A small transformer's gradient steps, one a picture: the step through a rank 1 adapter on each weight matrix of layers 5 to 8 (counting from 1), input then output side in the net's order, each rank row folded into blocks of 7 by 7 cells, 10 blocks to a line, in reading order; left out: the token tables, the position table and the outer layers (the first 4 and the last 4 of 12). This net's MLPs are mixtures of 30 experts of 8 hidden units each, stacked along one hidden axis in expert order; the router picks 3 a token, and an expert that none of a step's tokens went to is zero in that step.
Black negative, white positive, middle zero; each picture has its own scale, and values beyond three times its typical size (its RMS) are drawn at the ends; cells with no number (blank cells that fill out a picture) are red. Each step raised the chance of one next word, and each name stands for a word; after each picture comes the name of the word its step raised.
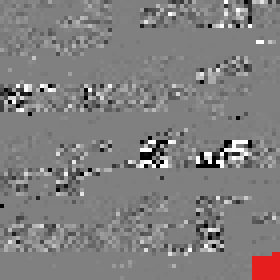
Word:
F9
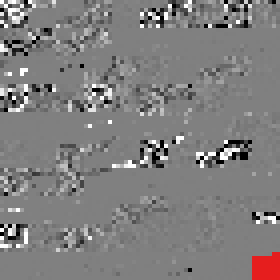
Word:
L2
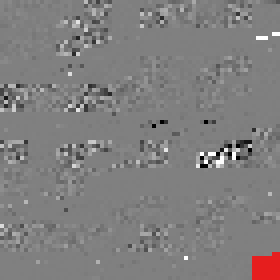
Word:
F9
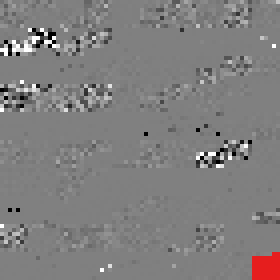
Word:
F9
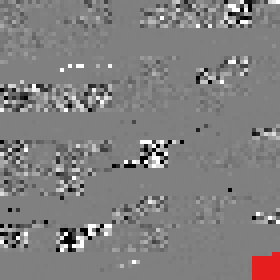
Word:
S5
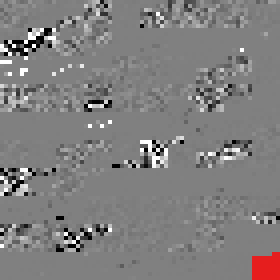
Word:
S5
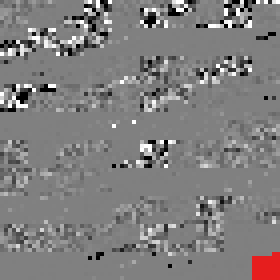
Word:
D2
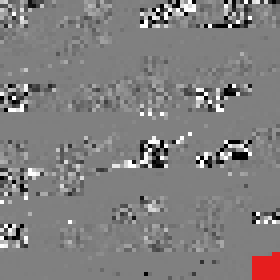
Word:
L2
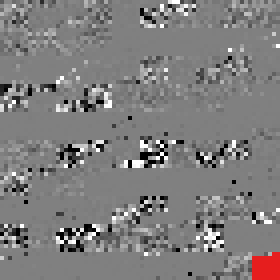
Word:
S5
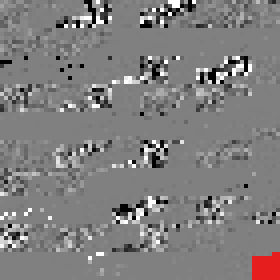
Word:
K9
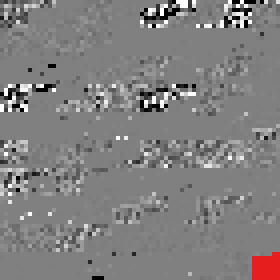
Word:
D2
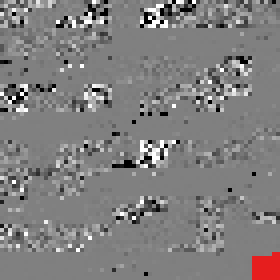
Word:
D2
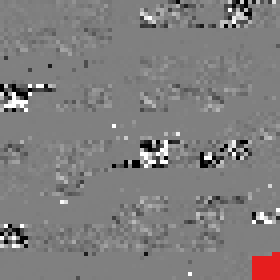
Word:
L2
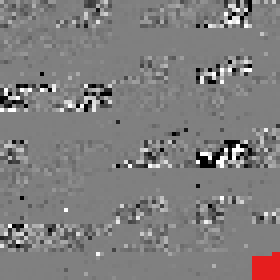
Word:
F9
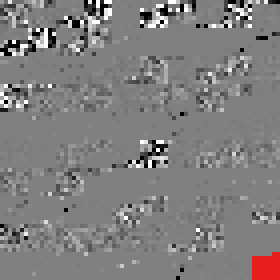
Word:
D2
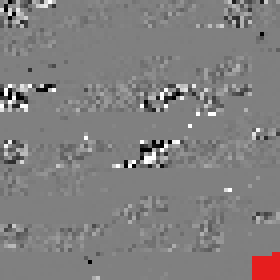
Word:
L2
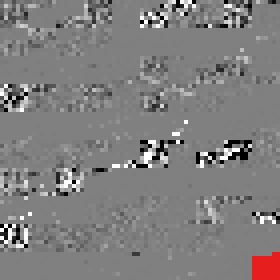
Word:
L2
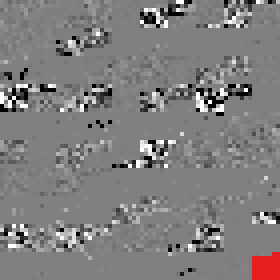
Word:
D2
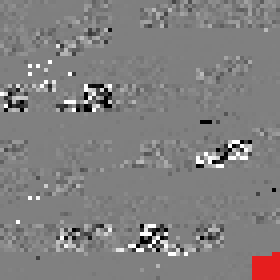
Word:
F9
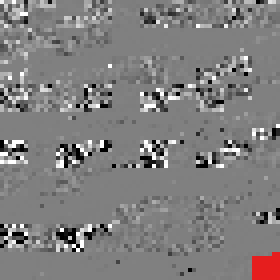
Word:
S5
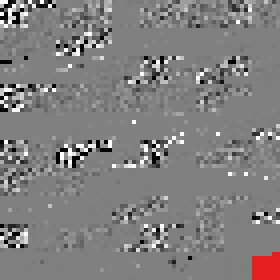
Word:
L2
